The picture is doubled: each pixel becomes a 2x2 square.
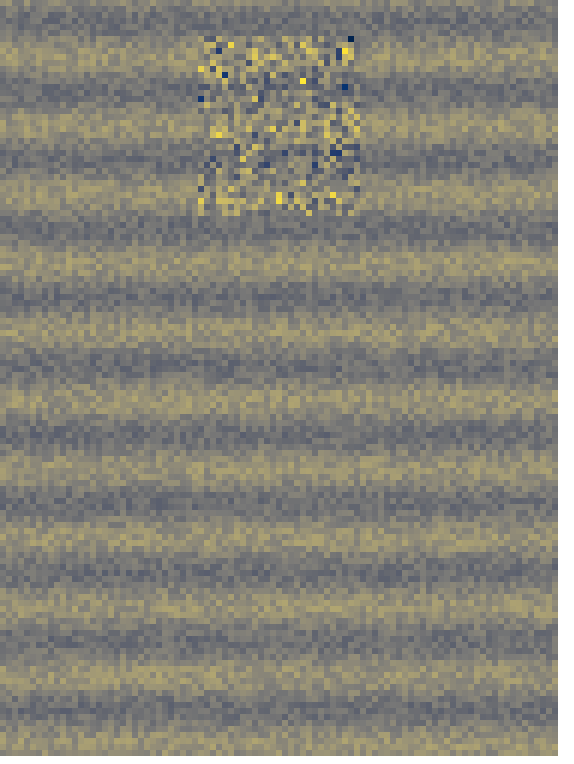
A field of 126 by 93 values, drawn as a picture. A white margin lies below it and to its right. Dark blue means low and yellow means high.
An odd patch, rougher than its surroundings, sits in the top middle. On average the colour sits 50% of the way up the scale. Horizontal stripes repeat 11 times down the table. No overall slope runs across the table. The histogram is bell-shaped.
